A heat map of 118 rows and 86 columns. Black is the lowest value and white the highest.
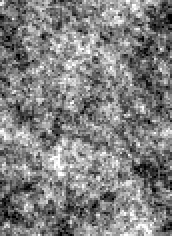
Mirror symmetry: none. Slope: none. Histogram: bell-shaped. Stripes: none. Odd rows or columns: none. Grain: blotchy.
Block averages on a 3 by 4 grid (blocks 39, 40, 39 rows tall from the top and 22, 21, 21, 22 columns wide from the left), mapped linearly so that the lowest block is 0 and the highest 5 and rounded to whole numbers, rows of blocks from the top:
1 4 5 0 / 3 4 3 1 / 1 3 4 2
